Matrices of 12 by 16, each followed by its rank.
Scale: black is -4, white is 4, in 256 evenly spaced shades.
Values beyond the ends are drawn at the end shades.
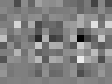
two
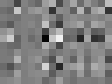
two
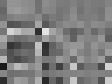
two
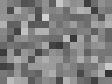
full rank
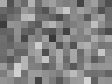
full rank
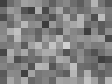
full rank
